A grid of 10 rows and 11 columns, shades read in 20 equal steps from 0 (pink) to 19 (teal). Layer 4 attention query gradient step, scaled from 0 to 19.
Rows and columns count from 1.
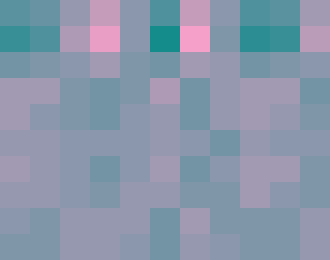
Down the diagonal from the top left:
13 14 9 11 9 8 11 10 10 10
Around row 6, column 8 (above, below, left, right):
8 9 9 8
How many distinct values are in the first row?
7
